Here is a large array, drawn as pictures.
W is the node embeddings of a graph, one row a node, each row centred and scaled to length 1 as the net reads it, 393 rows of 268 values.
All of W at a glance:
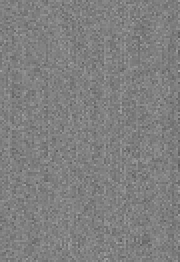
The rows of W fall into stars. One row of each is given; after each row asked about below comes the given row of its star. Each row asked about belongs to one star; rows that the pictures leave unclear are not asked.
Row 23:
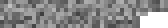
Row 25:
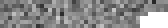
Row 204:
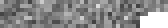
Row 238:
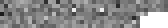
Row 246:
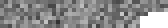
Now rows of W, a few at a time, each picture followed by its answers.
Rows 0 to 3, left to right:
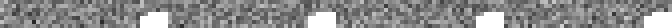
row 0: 246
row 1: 25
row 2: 238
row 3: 204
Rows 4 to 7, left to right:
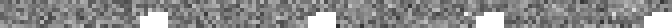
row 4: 238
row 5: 246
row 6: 238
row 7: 23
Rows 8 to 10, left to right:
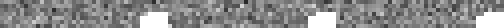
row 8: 25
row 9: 23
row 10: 246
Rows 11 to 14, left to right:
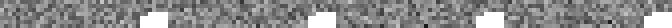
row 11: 246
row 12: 25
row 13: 25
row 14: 23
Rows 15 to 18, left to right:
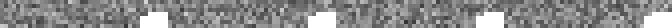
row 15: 23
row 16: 204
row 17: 25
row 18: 238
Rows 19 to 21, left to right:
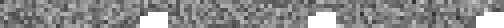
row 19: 23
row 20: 238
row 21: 23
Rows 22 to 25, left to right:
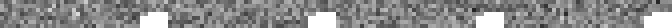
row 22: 238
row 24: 238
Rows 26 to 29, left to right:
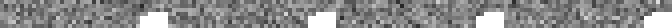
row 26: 25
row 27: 23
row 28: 246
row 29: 246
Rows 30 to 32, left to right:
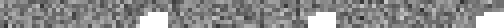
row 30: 25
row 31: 238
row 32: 204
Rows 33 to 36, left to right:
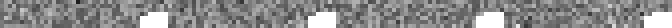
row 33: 23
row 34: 246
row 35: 25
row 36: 204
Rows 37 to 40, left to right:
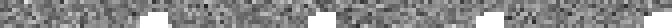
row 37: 25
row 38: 23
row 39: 204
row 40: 246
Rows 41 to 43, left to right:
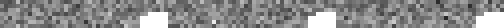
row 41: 25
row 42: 246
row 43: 25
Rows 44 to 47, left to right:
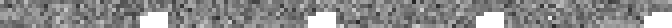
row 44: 25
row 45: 238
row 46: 23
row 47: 238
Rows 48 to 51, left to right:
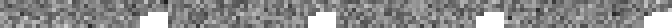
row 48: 25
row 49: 246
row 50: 246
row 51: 246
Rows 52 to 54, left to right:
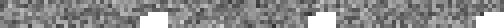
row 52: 23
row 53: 246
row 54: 238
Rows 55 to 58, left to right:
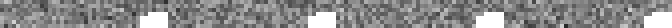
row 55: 25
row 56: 204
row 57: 238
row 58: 204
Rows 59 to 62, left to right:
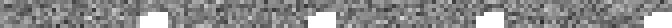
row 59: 25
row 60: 204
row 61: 204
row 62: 23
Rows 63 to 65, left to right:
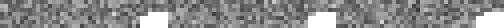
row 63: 204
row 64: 25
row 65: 246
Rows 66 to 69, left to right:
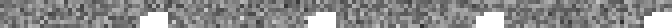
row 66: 238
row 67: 238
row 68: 238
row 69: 246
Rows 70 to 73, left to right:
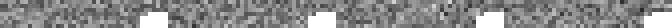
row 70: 25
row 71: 204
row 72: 204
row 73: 25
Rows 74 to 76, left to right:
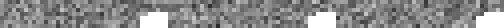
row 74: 238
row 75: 25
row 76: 246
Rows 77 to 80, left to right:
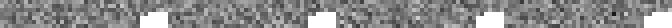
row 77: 204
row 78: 238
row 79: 204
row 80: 246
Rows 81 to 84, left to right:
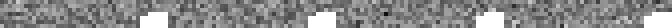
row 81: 23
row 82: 204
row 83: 238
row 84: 25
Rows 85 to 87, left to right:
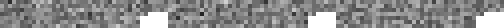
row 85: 204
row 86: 204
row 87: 204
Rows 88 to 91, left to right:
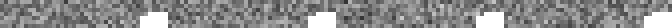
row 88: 25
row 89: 238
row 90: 204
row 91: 238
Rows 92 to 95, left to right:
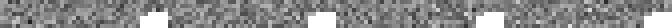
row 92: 246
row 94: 238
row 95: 25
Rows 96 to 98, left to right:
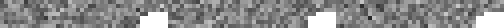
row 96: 23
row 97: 204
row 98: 25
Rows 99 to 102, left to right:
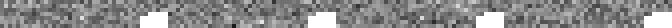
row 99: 246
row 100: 238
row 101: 23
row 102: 23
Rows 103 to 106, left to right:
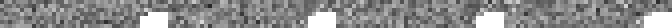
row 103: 23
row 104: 25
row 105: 25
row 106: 25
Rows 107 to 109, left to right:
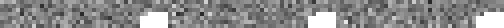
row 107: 25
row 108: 204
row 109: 25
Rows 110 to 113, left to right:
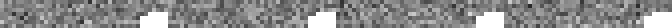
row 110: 246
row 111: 246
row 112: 238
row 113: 25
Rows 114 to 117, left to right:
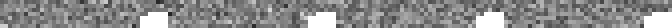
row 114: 23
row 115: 238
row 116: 204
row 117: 204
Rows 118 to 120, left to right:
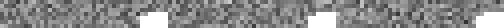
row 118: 238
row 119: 204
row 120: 25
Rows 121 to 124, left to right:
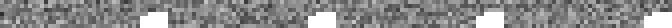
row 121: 204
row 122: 23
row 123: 204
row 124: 25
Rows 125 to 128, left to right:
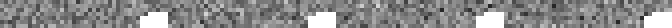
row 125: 23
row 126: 238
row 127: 204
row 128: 246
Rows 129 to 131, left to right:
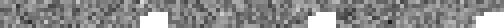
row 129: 246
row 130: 23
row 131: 204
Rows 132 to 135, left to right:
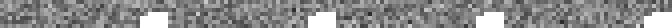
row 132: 23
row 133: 246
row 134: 204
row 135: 246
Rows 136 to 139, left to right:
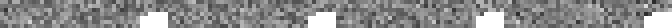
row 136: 25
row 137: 238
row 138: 246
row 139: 246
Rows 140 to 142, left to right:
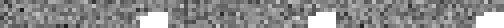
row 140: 238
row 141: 246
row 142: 238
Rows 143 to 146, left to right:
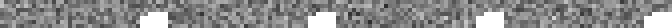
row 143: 204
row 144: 204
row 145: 246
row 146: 204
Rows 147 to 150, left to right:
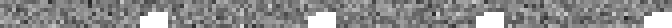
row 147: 246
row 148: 238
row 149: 23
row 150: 23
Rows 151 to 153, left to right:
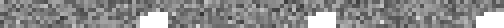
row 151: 238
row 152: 204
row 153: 246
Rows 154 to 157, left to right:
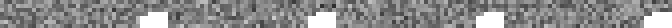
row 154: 204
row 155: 204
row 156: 246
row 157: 23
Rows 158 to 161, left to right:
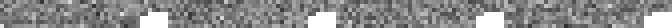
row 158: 23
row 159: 246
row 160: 246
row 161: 204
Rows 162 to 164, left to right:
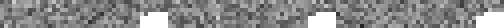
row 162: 238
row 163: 23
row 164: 204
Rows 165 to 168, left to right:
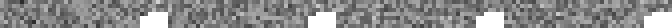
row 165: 246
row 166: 246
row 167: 204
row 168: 204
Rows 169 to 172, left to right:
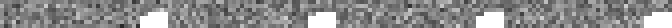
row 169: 246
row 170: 238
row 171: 204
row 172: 25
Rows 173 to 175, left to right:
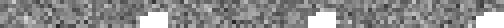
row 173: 25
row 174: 246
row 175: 246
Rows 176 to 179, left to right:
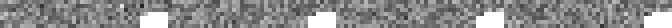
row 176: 25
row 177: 25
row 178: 246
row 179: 246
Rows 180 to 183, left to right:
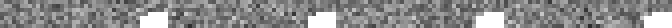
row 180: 204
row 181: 204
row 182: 25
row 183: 238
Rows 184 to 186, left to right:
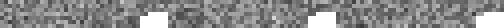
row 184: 23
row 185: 204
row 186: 238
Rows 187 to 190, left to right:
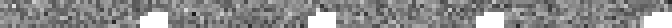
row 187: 246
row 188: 23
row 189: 25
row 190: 25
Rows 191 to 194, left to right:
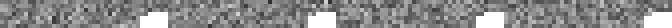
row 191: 204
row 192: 25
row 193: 23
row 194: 25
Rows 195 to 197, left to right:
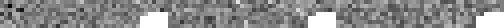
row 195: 238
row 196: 23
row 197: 204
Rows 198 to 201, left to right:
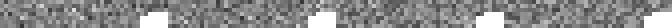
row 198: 204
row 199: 246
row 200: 246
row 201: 204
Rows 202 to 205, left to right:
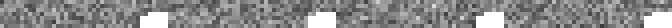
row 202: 23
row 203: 25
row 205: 204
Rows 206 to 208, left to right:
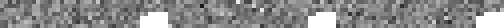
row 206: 25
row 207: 23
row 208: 246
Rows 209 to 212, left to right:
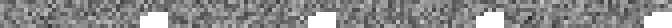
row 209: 238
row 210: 23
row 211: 246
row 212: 204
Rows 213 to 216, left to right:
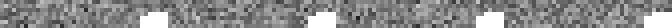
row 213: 204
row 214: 238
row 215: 246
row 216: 238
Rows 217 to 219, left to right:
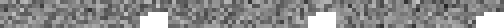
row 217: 25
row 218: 246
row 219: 238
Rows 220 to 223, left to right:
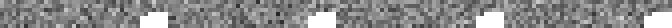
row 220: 204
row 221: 246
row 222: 204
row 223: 204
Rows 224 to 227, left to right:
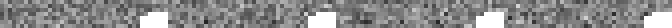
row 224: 204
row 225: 23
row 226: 246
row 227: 246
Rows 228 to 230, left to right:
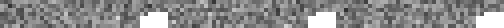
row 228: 238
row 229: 204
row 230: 204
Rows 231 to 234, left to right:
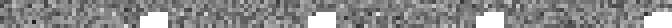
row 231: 238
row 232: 238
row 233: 204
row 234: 246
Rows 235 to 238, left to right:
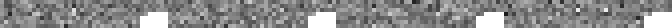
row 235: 238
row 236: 25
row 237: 23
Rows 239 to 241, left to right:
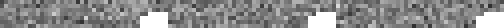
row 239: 23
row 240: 23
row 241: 204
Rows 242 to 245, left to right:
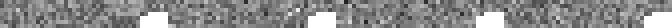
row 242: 23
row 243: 23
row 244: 246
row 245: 23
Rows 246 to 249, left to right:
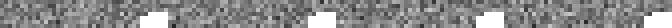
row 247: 25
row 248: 204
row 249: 23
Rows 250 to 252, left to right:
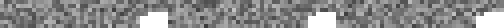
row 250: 204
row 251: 25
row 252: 204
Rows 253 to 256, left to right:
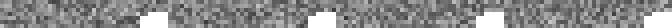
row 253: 23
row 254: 238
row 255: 238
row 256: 246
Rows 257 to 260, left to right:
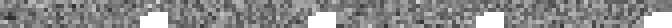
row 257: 204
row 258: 23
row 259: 25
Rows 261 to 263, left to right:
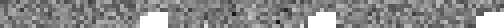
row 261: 238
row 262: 246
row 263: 204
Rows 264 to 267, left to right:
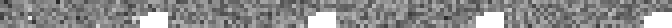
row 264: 238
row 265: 246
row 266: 25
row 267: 238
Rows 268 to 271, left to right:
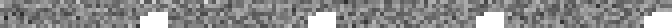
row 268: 246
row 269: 204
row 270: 246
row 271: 246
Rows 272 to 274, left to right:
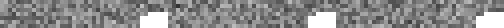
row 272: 204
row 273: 25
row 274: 23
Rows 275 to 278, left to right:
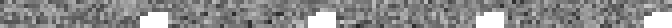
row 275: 23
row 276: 246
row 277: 204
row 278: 246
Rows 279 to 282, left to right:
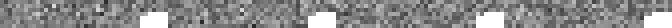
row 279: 238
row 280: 238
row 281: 204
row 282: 25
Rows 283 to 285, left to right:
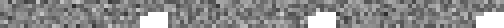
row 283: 204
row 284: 238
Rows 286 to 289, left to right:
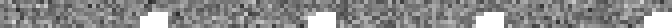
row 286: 246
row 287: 238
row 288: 238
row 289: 23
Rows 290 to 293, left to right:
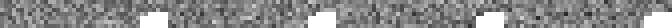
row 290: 238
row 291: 246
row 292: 23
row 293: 25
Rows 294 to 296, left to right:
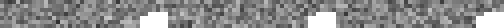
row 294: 246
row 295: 25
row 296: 204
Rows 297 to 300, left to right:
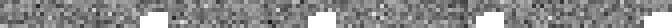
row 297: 23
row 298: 246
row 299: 238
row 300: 238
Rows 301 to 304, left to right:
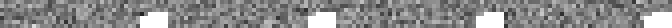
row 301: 246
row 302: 25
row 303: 25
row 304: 238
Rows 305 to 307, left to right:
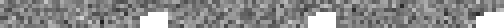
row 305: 246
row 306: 25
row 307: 246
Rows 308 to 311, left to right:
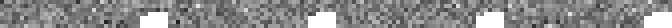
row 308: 23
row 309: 246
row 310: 238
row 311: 23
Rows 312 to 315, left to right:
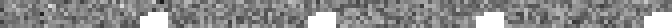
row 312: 23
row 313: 23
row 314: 25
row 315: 23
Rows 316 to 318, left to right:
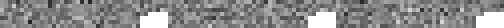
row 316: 246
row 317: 204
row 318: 204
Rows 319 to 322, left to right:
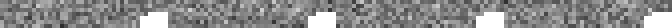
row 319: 204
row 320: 23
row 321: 238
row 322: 23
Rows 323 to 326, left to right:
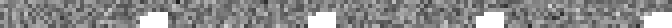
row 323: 238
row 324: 204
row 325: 204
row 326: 238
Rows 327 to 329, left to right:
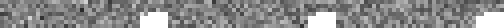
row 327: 238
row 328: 238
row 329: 25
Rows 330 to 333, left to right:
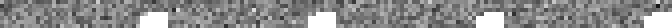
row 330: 25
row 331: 25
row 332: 23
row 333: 204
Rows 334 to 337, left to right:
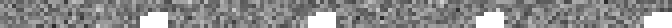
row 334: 238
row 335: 25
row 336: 246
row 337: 25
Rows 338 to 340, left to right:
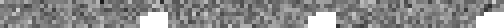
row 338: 25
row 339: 238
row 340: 204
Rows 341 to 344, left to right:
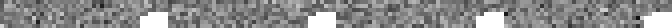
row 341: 23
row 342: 23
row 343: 204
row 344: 238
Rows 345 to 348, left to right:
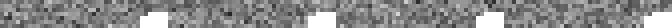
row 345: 204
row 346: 25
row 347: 23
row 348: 204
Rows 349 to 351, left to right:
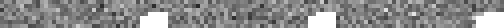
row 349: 23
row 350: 23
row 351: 238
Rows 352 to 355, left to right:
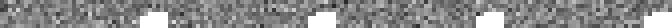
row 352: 25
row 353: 204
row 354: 246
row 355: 25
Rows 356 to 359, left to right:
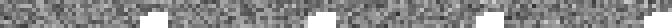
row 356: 204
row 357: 25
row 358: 25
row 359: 246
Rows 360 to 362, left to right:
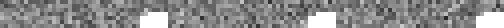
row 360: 25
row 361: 25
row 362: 25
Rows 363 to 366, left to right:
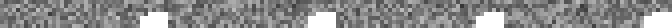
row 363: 238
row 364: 25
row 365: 238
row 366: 25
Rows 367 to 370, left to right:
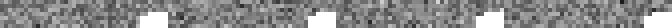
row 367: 25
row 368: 204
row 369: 246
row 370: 204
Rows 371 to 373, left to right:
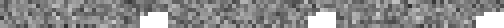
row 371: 238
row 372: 204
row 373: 204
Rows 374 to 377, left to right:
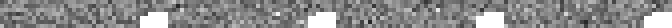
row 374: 23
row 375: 25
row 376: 238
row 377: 23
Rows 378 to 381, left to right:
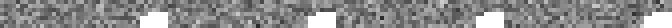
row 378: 238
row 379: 25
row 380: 246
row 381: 25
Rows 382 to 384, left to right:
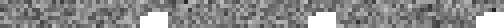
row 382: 246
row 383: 238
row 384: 23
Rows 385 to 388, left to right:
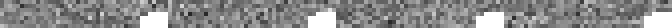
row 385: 23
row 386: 246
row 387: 204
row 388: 25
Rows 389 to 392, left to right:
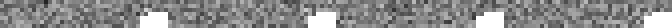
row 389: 25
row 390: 204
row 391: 246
